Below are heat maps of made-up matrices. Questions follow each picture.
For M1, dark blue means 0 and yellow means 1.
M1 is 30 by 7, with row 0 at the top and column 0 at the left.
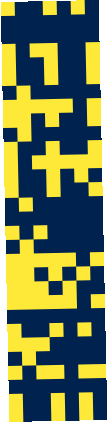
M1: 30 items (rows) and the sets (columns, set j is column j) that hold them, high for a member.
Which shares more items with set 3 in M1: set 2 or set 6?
set 6
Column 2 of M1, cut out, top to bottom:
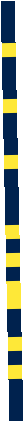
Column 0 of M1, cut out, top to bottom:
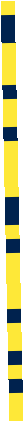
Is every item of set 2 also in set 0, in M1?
yes
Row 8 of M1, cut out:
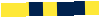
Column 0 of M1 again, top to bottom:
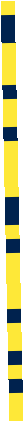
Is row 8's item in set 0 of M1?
yes
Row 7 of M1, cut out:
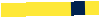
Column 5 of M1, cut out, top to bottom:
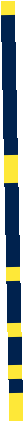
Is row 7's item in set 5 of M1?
no
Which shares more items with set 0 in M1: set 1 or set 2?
set 2
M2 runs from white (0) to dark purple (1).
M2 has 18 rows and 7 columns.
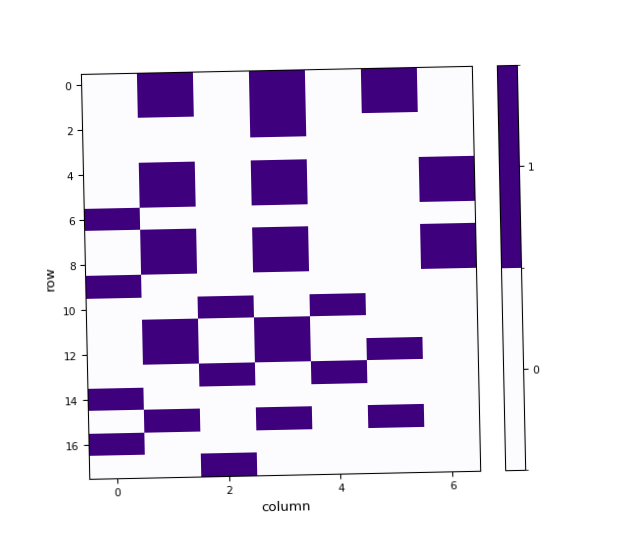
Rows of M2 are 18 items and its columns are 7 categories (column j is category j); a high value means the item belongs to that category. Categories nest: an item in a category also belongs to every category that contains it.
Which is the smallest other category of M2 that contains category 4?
2
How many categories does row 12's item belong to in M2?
3
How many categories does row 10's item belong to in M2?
2
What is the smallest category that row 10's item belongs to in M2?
4
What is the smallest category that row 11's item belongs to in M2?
1
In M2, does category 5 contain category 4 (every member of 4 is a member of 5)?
no
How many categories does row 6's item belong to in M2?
1
